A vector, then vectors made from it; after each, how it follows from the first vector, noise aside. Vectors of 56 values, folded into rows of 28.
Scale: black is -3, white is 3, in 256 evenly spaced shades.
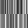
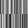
reversed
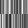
reversed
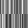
reversed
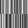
reversed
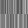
shrunk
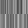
shrunk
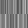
shrunk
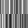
reversed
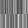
shrunk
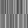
shrunk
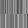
shrunk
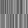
shrunk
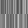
shrunk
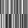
reversed
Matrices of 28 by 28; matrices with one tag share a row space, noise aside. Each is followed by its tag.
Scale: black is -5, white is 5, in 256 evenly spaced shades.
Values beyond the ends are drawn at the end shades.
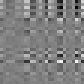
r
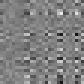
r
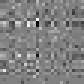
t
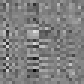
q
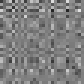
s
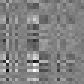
q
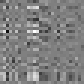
q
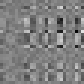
r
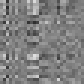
q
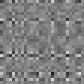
s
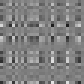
s
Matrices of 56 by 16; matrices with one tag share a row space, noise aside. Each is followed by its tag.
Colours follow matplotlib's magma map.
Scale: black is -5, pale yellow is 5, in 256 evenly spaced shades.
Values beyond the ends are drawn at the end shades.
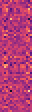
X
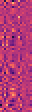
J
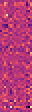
X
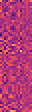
J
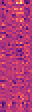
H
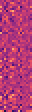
J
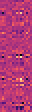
H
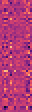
X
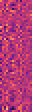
J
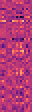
H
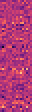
H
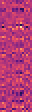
H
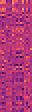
H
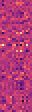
H
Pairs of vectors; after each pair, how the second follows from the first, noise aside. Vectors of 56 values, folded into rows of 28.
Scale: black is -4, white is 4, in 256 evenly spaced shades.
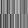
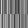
negated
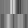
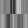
negated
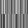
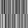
negated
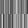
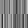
negated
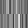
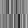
negated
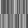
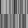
negated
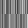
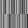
negated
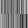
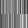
negated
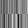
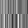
negated
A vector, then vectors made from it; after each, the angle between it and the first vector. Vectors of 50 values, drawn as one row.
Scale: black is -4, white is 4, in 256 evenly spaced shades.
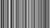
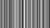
orthogonal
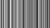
orthogonal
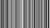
partly aligned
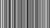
nearly opposite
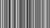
nearly opposite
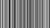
nearly opposite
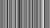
orthogonal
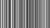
nearly opposite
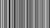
nearly opposite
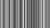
partly opposed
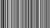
partly aligned
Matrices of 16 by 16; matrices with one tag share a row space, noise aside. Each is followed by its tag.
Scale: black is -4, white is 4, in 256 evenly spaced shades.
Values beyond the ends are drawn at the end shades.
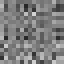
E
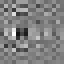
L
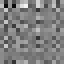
L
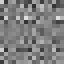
E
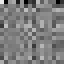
E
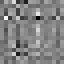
L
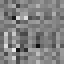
L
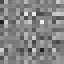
E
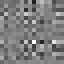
E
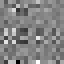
L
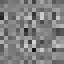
E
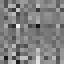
L
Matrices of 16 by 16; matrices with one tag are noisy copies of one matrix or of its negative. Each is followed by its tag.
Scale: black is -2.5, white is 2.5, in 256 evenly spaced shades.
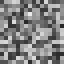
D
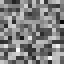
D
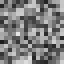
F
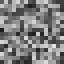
F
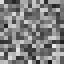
D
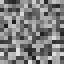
D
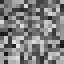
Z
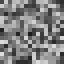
F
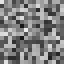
Z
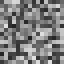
D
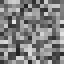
D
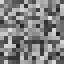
Z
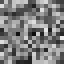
F
